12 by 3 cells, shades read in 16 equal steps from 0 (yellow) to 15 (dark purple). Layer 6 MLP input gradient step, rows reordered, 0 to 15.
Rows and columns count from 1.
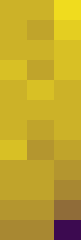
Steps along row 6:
same same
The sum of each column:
41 47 52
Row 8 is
2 5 4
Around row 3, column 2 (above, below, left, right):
4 4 3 2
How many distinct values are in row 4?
2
